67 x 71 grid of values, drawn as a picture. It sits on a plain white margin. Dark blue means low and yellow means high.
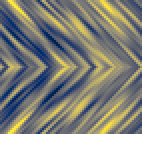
Histogram: bell-shaped. Average level on the scale: 50%. Mirror symmetry: top to bottom. Odd rows or columns: none.
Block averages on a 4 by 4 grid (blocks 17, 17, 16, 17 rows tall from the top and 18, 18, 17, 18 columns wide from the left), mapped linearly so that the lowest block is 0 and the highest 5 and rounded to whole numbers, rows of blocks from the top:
2 3 5 5
0 0 4 3
0 0 4 3
2 3 5 5
